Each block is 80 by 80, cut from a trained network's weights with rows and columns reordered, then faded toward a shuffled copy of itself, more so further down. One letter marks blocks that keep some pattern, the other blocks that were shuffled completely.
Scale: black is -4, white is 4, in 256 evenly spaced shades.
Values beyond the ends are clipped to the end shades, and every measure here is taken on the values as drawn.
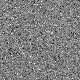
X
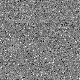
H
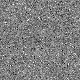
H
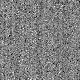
H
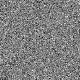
H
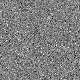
X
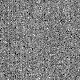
H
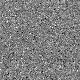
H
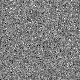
X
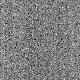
H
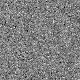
X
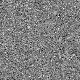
H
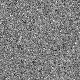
X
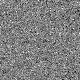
X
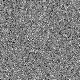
X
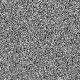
H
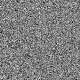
H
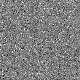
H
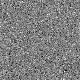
X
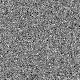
X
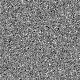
X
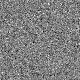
X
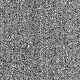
H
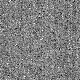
H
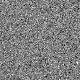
H
